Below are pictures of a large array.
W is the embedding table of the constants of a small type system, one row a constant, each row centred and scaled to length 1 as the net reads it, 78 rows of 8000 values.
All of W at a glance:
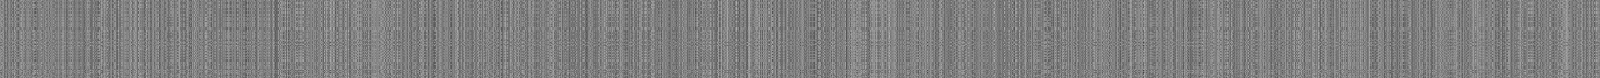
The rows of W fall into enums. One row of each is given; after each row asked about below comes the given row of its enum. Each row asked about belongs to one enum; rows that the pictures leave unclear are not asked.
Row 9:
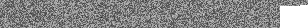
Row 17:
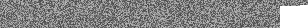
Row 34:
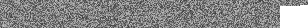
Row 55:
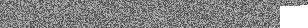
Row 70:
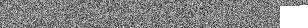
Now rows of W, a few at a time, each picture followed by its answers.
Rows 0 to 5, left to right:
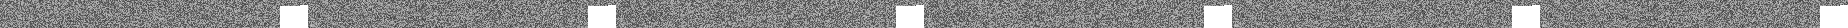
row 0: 55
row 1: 34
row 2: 9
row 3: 9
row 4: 34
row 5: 34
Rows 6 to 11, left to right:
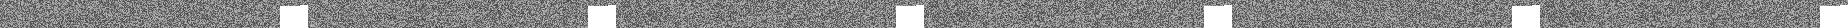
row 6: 55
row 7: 34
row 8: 9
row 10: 55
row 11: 9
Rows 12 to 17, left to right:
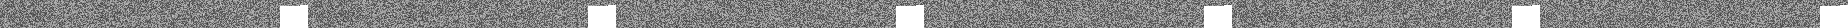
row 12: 9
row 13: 9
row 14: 55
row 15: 55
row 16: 9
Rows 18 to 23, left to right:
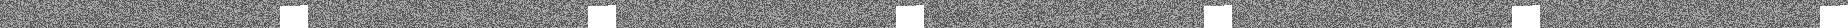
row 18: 55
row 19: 55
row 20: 17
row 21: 9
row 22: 17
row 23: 17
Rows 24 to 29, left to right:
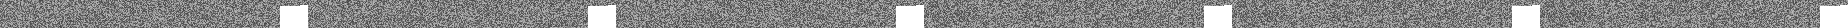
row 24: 55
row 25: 17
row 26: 55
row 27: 9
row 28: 9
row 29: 9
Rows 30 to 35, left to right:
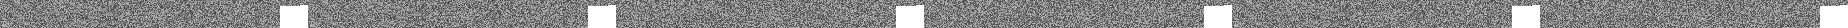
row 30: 34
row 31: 34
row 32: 55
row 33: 17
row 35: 17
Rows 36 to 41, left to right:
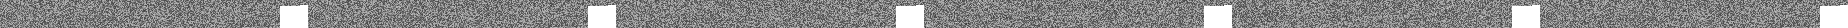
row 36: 17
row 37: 17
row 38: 55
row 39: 34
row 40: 9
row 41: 17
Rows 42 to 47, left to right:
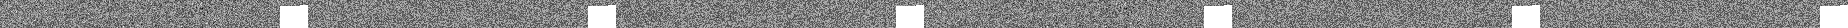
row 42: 70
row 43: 55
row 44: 9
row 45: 70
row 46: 17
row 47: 55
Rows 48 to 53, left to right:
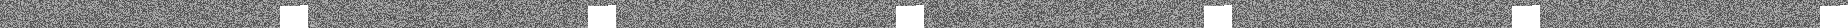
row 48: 55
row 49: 34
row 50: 17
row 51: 9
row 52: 55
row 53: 17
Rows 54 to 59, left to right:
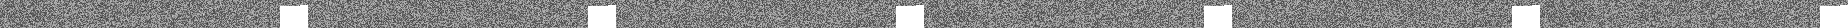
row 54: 9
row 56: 17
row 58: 17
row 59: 9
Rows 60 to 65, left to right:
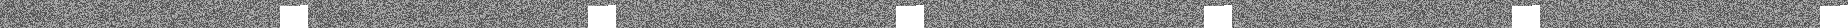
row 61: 9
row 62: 55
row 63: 55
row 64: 34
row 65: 55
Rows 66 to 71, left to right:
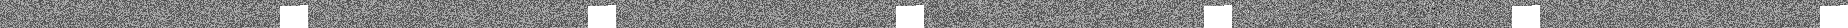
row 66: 17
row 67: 17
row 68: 17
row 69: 9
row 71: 17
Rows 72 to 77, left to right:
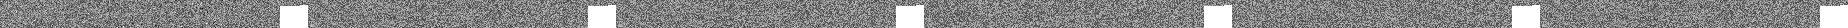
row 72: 70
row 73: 34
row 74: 34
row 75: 9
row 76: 55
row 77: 34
